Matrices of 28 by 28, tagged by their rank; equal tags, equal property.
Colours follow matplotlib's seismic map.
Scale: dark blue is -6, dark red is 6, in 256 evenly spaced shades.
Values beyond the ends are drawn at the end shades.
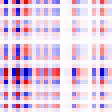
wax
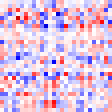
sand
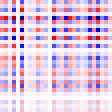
wax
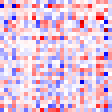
sand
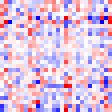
sand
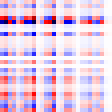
wax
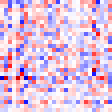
sand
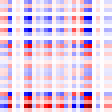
wax
